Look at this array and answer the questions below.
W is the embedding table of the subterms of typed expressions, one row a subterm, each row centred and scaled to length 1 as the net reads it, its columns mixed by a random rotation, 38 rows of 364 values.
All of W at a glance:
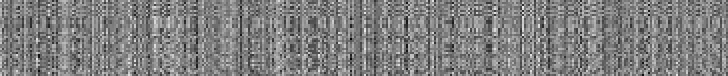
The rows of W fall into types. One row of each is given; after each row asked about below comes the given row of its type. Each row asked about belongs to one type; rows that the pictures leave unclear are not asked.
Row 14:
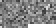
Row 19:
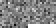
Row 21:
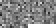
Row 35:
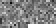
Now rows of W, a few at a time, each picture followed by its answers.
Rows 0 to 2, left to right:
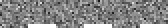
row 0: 21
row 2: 21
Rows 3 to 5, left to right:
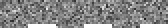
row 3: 14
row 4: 14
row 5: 21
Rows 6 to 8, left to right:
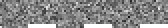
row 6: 14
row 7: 21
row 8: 14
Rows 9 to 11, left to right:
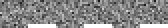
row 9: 19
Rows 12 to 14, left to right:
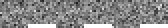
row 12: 19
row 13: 19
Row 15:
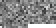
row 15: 14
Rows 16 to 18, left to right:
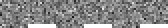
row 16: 21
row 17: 14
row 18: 21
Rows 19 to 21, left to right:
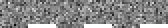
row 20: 19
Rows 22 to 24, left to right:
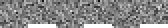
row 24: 14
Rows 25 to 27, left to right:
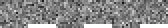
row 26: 19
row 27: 35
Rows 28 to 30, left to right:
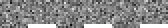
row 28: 21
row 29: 19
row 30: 19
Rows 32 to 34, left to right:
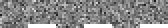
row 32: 19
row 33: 21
